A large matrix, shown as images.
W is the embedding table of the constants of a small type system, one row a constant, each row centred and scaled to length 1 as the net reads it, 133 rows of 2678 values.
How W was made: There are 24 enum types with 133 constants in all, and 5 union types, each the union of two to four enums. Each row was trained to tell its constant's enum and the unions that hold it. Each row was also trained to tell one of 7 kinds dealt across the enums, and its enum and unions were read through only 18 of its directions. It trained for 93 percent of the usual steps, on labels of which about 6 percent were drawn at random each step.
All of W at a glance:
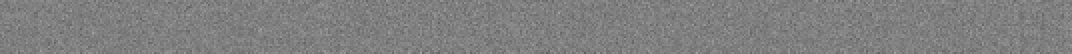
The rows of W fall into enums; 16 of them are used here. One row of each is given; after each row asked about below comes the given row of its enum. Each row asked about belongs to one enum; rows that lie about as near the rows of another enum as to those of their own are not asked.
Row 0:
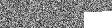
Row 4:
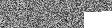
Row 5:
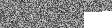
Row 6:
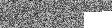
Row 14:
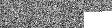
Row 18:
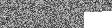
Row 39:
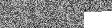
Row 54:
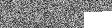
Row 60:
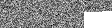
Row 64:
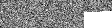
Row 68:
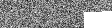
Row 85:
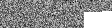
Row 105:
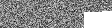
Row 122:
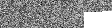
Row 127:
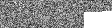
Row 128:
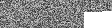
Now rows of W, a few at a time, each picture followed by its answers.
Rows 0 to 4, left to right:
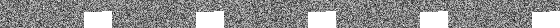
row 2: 39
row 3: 39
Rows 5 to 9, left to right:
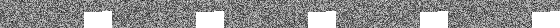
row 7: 18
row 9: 6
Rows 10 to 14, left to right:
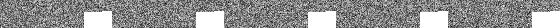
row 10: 60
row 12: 0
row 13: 18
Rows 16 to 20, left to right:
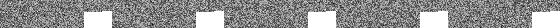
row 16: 6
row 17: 128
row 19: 85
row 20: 105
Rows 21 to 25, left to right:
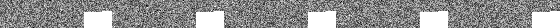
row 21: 85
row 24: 54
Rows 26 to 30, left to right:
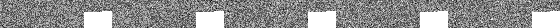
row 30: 60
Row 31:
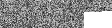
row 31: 14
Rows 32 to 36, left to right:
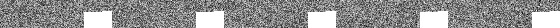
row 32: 122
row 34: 68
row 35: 14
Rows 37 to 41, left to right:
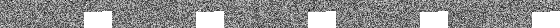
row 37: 68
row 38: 18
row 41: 6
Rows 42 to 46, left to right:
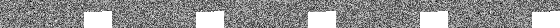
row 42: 68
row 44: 14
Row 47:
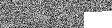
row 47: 127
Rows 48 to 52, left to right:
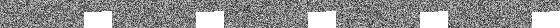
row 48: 64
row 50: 122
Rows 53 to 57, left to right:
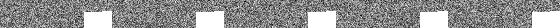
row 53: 5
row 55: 122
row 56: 4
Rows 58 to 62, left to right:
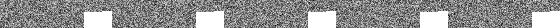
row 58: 18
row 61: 4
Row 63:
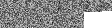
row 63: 64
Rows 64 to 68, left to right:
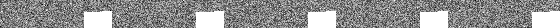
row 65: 54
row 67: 4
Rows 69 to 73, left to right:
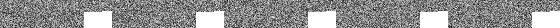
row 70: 6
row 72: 0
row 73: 39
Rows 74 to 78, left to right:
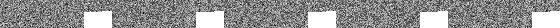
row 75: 5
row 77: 64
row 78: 5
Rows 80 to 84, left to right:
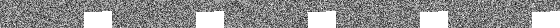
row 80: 5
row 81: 6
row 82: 122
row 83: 54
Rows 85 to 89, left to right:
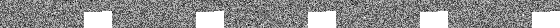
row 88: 64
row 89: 68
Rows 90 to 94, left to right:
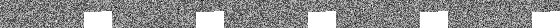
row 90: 68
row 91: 105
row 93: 85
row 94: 60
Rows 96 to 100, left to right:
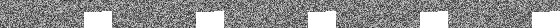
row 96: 4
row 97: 5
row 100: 64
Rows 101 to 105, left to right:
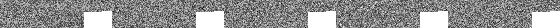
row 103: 60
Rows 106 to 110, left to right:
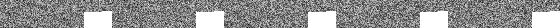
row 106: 18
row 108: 128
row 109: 64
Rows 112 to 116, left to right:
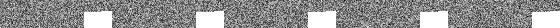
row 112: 0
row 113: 18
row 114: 85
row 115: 128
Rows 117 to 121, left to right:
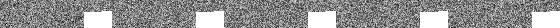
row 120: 5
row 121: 0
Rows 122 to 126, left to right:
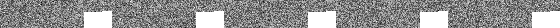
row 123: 85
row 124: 6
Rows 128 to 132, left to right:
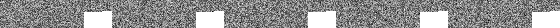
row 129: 4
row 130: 85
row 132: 4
